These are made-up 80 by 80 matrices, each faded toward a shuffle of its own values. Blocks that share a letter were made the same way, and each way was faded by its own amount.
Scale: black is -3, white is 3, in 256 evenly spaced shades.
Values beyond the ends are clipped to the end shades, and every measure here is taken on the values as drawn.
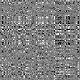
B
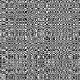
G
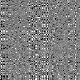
B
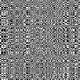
G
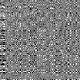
B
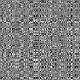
G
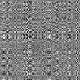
G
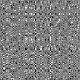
B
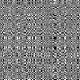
G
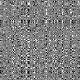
B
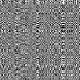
G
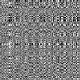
G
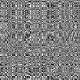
G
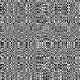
G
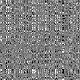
B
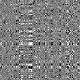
B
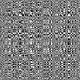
G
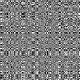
G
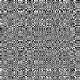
G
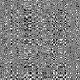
B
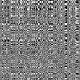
G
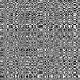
G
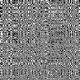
B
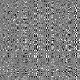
B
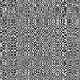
G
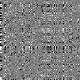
B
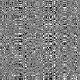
B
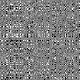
B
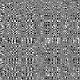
B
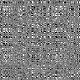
B
